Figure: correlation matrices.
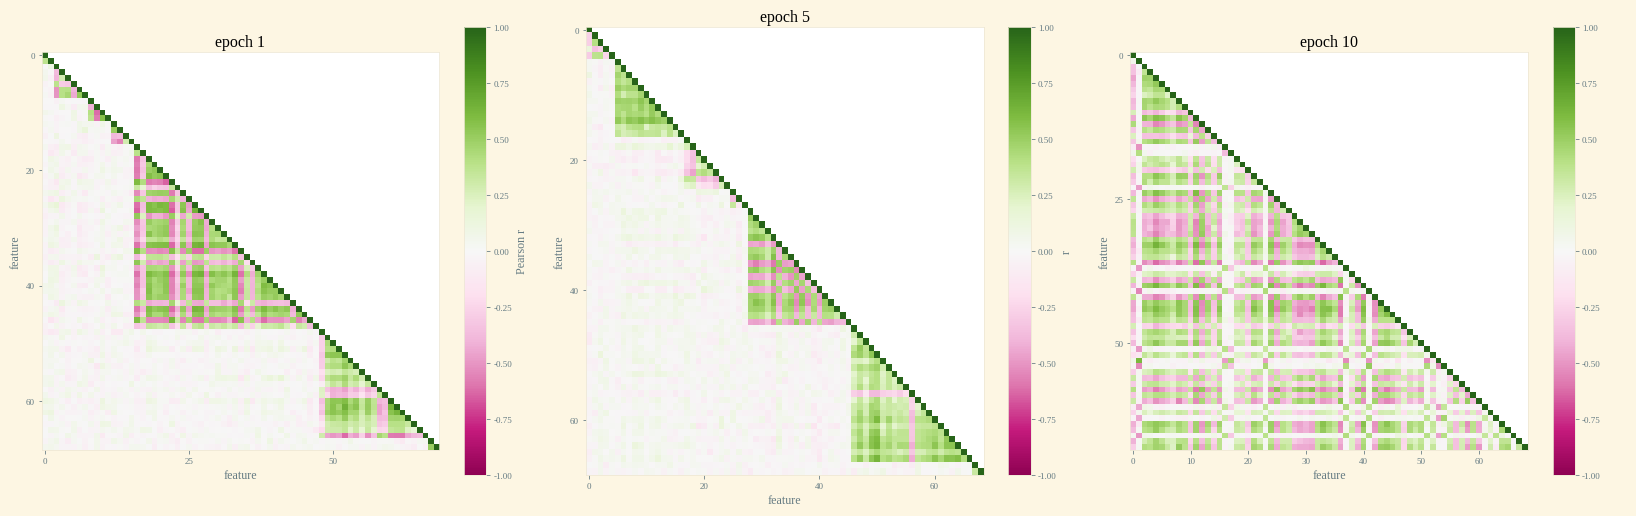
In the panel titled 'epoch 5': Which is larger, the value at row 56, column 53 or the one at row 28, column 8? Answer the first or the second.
the second
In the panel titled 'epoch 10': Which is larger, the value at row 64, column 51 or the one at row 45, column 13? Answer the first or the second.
the second
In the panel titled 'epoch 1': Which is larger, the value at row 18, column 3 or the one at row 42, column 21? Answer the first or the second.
the second
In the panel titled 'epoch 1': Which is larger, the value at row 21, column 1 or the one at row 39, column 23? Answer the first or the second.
the first
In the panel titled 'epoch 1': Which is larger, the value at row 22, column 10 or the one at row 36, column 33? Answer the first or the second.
the first
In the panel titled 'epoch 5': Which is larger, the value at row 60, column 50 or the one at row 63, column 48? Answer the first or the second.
the first
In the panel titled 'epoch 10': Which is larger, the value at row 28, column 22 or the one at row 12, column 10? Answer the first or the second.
the second
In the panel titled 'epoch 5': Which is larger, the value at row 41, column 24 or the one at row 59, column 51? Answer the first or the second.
the second
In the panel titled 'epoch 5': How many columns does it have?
69
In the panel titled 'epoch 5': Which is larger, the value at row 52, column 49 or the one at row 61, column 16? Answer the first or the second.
the first
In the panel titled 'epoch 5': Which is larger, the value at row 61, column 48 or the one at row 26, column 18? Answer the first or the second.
the first
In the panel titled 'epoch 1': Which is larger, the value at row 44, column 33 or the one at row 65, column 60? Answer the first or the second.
the first
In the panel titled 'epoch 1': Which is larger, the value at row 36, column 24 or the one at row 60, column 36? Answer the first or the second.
the second
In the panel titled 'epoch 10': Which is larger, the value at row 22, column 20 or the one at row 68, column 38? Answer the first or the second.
the second
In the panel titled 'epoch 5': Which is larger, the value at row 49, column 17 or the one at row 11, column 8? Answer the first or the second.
the second
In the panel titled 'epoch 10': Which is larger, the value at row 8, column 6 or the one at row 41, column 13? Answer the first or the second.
the first
